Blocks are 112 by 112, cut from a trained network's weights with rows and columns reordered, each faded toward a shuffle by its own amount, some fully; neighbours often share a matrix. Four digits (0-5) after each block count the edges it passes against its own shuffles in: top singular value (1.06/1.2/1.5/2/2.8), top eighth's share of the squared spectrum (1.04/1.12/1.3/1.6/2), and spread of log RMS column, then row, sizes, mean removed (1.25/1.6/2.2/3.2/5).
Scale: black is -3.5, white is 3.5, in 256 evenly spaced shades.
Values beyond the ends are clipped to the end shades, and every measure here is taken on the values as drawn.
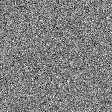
0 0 0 0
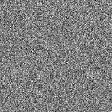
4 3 1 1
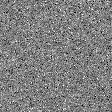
0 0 0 0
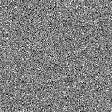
3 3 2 1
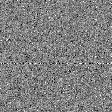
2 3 0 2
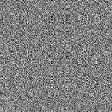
4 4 2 2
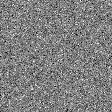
0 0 0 0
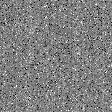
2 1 0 0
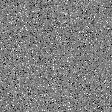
0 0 0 0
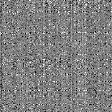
3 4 1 3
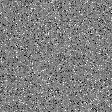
0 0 0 0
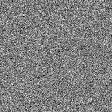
3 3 0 0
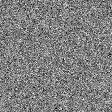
1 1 0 0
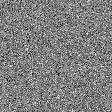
1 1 0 0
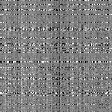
4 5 2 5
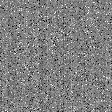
2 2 0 1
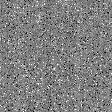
1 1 0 1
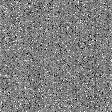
2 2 0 1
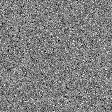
1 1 0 0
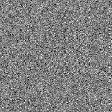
3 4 2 2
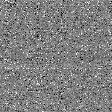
2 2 2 1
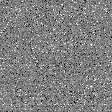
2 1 1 0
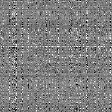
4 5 4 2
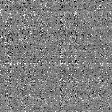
3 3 3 1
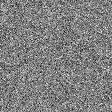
1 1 0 0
